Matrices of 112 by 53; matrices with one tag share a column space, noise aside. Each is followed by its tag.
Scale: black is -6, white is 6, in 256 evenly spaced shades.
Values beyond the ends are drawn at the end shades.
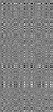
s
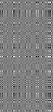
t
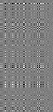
s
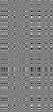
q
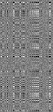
t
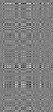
s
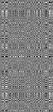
t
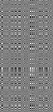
q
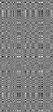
t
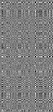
t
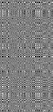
t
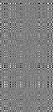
s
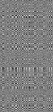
q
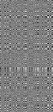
q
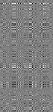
s
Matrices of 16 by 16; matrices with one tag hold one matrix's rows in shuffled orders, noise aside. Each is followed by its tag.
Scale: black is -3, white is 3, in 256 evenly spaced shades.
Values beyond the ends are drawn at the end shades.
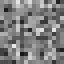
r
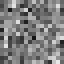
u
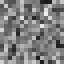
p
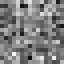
r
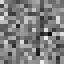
p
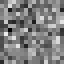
u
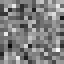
u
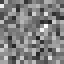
p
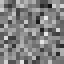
p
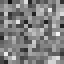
u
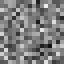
p
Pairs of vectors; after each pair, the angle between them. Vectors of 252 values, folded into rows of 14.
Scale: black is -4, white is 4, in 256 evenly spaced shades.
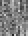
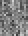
nearly parallel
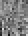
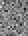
orthogonal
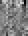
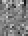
nearly parallel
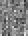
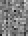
nearly opposite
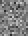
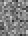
orthogonal
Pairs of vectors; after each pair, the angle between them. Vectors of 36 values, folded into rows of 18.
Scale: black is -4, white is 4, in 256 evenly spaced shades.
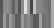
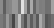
orthogonal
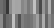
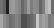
partly aligned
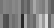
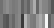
nearly parallel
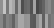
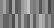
orthogonal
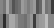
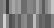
nearly opposite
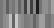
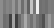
nearly opposite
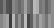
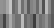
partly opposed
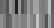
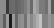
partly aligned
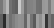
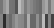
nearly parallel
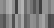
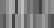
nearly parallel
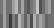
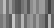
orthogonal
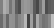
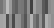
orthogonal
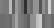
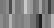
nearly opposite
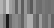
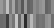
partly aligned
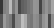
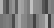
orthogonal
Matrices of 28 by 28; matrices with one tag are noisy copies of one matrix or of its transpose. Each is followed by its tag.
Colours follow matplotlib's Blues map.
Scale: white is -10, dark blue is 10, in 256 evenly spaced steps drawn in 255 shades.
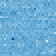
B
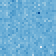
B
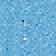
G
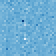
G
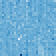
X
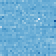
X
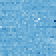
X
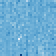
X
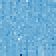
X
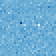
G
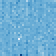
X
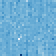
X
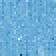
X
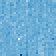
X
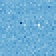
G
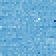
X
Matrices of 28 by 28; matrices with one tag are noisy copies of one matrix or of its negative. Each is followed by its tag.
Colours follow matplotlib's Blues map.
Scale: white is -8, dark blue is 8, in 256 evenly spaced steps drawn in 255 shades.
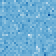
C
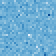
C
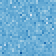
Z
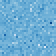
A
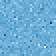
A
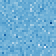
A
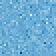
Z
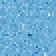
C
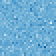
A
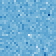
C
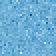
Z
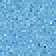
A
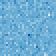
C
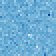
C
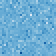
Z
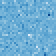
C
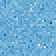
A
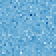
Z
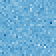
A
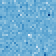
C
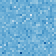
Z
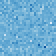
A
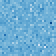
A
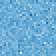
Z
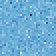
Z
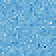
A
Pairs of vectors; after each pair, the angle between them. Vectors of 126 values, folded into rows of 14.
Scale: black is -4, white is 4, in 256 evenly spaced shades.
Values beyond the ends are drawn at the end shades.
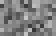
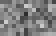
partly opposed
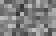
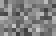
partly aligned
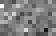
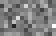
partly opposed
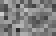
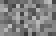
partly opposed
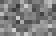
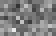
nearly parallel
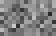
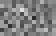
partly opposed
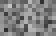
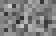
nearly parallel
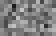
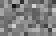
partly aligned
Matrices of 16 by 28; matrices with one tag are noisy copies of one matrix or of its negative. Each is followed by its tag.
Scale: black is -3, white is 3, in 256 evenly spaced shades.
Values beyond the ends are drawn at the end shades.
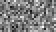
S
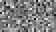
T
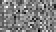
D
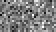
S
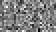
D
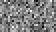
S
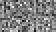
T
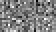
T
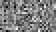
D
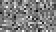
D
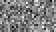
S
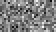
S
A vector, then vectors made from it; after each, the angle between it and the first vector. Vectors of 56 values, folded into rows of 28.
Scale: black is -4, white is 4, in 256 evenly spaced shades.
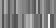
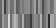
nearly opposite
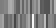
orthogonal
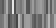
partly aligned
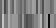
nearly opposite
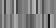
nearly opposite
